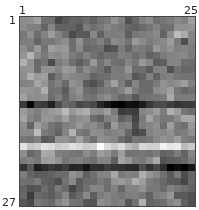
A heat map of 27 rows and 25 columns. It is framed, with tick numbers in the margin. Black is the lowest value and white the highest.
Histogram: heavy tails on both sides. Grain: streaks across. Odd lines: rows 13, 19 and 22.
